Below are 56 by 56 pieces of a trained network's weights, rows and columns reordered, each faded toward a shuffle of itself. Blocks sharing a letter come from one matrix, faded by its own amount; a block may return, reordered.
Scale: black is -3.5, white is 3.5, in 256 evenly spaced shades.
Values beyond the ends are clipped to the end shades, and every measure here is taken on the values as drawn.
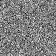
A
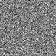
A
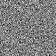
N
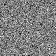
A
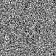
A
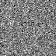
A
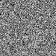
N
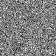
A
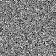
A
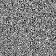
A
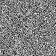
A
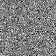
N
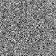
N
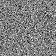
A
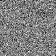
N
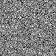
A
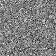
A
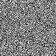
A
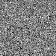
A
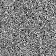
A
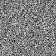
N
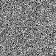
A
